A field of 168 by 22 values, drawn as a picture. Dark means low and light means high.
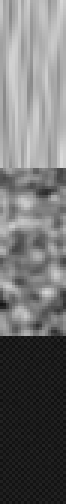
The table splits into 3 rows of 1 panel. Panel 1,1: high, streaked downward. Panel 2,1: middling, blotchy, strong in contrast. Panel 3,1: very low, checkered, faint in contrast.
